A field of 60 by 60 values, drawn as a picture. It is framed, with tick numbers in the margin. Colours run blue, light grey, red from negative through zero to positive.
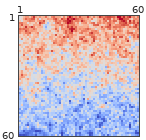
No single row or column stands out from its neighbours. There is an overall slope up to the top. Overall the values sit about 50% of the way up the scale. There are no regular stripes.
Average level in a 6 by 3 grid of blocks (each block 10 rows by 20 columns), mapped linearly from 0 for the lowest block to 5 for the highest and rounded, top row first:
455 / 444 / 333 / 222 / 111 / 000
